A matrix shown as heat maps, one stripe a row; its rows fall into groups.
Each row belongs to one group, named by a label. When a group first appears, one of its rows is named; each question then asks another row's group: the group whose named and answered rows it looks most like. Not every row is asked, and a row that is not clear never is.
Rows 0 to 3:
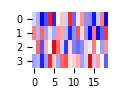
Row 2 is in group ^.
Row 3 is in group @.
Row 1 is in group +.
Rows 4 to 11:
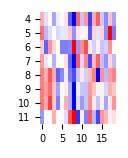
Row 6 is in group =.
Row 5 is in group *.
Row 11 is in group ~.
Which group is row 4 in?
*
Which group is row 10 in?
+
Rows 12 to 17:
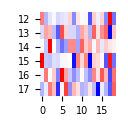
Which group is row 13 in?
^
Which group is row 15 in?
*
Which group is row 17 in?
+
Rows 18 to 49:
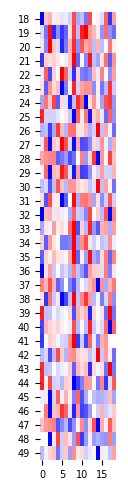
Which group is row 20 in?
=
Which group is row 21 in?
~
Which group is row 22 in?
^
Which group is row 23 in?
=
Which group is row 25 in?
*
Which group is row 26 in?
@
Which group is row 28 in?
+
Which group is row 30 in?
@
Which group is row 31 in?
=
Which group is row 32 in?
~
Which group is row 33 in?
~
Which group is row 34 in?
=
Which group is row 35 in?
~
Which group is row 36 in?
~
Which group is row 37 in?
+
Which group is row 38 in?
=
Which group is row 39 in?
*
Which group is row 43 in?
*
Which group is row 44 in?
+
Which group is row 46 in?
^
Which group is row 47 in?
+
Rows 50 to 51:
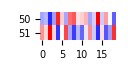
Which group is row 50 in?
@
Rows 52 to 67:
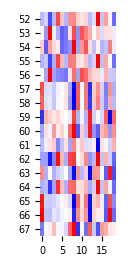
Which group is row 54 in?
=
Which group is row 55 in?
@
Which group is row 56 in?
=
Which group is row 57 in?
*
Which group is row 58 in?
*
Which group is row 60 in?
~
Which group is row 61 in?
+
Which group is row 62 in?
@
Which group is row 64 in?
@
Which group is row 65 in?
*
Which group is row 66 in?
*
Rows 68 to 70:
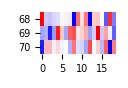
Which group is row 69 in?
@
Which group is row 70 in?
~
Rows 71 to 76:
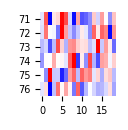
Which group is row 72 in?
^
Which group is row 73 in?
@
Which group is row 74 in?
~
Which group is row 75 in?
=
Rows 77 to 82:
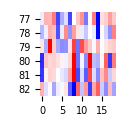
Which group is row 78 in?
+
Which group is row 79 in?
=
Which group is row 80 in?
~
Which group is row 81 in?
~
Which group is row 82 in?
*
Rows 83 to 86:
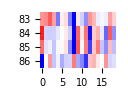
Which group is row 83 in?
+
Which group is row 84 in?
*
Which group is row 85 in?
*
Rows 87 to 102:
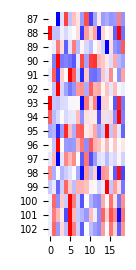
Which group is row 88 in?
*
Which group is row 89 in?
+
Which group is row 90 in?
=
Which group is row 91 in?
^
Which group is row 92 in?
=
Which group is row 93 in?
*
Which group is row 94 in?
*
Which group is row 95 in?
@
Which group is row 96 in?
=
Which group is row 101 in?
^
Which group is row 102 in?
^
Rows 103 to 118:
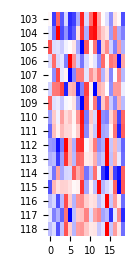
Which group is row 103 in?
=
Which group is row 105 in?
*
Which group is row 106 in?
^
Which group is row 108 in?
+
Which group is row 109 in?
*
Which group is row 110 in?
~
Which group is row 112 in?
@
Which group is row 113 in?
@
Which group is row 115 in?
~
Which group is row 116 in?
@
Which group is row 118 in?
@
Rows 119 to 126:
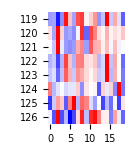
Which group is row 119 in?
@
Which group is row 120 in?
=
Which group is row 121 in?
=
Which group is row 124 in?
*
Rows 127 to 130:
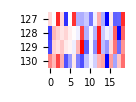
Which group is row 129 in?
~
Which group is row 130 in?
+
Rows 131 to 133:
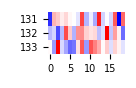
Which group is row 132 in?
@
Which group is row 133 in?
=
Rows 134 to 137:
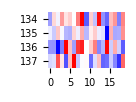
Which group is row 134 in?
~
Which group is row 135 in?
+
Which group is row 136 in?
@
